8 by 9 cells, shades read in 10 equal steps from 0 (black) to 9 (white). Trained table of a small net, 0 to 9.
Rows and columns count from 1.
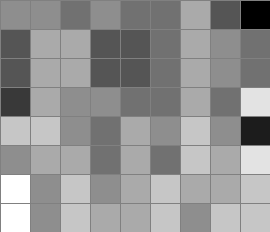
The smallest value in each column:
2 5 4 3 3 4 5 3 0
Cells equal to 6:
19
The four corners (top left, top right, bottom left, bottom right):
5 0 9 7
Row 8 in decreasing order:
9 7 7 7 7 6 6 5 5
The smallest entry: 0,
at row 1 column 9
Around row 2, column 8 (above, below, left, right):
3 5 6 4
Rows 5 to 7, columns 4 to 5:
4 6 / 4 6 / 5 6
